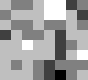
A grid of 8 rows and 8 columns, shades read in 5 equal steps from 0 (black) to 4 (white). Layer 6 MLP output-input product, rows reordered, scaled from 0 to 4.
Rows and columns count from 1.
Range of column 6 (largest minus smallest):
4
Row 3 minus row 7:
0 0 -1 1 1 0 1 0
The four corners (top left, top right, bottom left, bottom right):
3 2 3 3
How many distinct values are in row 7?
3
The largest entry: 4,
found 6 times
